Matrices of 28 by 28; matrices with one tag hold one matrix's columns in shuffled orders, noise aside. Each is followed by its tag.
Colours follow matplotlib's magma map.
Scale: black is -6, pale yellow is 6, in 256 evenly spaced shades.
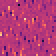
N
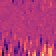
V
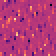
N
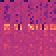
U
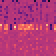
U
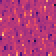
N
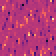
N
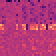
U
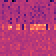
U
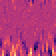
V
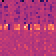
U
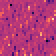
N
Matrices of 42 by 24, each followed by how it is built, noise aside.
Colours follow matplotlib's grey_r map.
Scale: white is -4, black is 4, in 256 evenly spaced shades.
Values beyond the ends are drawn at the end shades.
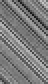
Toeplitz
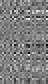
low rank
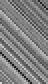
Toeplitz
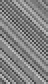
Toeplitz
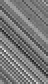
Toeplitz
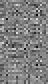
low rank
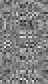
low rank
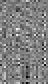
low rank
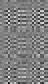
low rank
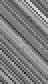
Toeplitz
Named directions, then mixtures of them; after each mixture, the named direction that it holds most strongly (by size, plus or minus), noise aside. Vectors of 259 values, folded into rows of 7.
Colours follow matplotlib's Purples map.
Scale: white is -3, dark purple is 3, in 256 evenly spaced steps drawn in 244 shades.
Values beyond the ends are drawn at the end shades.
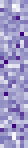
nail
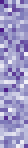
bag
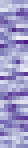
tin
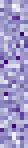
nail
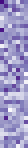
bag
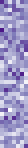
bag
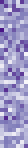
bag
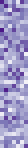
bag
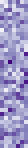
bag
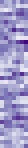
tin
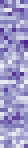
bag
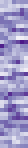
tin
